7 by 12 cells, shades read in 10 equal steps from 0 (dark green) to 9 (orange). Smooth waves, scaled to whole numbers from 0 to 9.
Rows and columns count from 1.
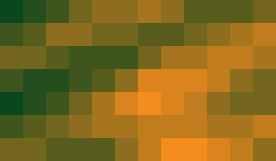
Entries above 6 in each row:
0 1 2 4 4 4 5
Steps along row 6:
up up up up same up same same down same up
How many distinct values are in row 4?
7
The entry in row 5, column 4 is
4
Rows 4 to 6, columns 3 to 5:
1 2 3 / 2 4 6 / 4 5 6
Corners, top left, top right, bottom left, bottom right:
0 4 4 5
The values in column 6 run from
2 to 8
